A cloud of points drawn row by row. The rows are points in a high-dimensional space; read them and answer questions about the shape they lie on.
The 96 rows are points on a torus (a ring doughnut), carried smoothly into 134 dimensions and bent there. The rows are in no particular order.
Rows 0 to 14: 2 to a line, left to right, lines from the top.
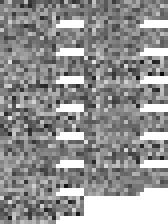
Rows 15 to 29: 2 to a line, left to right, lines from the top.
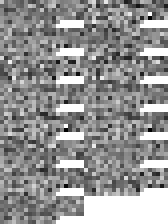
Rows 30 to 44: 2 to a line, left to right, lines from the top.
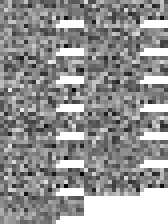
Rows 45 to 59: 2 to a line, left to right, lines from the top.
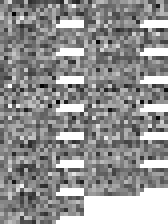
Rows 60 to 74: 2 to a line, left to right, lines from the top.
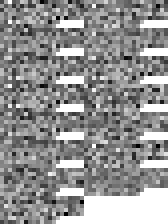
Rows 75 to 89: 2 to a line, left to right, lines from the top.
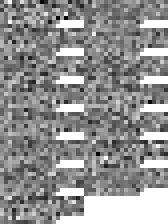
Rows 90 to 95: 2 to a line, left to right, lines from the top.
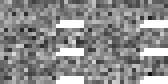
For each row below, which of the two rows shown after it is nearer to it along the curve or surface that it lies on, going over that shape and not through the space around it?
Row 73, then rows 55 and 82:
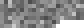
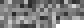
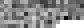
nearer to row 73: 55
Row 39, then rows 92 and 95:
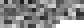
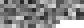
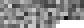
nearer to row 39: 92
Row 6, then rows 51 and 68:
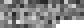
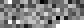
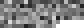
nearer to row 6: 51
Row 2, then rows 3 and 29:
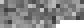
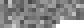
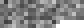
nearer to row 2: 3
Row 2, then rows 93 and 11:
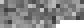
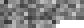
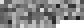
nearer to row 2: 11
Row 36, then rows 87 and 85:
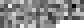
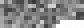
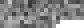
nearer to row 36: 87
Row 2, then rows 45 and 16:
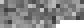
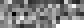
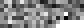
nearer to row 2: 45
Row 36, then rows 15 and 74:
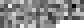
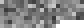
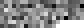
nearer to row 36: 15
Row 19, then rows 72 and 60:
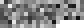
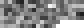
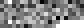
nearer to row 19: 72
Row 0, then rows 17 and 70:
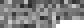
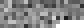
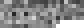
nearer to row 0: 17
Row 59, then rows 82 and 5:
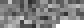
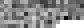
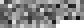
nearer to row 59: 82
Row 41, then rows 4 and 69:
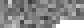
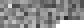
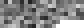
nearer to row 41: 69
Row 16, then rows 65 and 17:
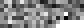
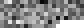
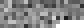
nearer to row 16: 65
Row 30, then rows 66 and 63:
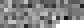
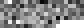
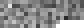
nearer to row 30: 63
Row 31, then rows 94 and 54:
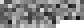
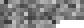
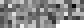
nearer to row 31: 54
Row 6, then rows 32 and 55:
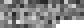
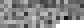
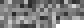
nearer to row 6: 32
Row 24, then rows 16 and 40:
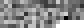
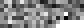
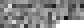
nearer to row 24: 16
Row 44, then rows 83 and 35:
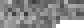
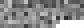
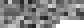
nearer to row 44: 83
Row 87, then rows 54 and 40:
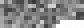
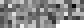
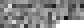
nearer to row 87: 54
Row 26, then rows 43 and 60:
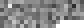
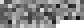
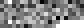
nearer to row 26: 43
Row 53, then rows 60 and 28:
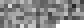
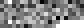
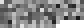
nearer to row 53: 28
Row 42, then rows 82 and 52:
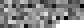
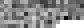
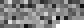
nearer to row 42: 52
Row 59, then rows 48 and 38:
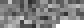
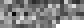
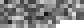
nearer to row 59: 48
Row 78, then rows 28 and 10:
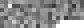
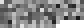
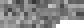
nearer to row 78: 28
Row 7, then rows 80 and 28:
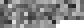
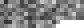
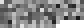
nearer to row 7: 80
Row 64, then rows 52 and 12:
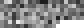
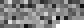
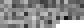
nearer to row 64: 12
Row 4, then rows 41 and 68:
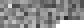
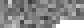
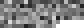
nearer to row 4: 68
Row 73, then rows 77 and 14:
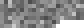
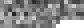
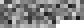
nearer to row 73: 77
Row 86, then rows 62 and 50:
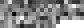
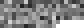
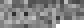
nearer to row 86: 62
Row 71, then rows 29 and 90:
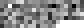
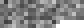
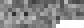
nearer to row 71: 29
